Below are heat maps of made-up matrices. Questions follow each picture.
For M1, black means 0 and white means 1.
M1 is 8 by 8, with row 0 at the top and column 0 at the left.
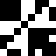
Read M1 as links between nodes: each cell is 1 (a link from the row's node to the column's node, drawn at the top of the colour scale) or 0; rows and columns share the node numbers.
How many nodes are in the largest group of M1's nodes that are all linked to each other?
3
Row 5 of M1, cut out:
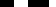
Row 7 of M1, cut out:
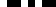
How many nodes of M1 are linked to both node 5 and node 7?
1
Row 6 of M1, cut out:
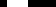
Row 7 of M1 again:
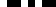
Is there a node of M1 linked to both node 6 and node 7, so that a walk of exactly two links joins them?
yes
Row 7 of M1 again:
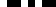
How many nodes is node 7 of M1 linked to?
3
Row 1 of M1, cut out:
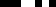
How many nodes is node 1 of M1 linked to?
3
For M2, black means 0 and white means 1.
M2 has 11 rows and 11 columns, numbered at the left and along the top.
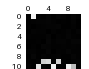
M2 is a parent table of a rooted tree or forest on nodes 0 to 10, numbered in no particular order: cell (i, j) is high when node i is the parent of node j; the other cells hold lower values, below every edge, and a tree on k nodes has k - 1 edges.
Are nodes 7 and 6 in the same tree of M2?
no
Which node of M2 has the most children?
10
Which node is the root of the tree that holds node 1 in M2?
0
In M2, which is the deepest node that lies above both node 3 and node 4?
9
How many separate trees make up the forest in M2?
3
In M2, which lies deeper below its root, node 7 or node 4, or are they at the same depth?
node 4
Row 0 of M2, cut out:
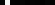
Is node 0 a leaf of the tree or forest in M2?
no
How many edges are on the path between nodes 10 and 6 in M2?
2
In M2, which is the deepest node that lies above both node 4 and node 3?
9
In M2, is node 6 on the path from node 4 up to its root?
no
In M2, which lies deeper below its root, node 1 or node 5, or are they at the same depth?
the same depth
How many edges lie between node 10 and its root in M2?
0
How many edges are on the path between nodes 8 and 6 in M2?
3
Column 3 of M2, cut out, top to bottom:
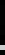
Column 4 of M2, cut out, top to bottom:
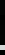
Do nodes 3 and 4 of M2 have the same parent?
yes
